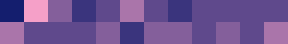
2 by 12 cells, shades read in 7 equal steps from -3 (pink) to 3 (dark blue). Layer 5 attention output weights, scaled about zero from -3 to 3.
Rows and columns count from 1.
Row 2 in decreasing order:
2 1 1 1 1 1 0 0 0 0 -1 -1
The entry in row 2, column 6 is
2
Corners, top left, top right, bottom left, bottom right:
3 1 -1 -1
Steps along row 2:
up same same down up down same up down up down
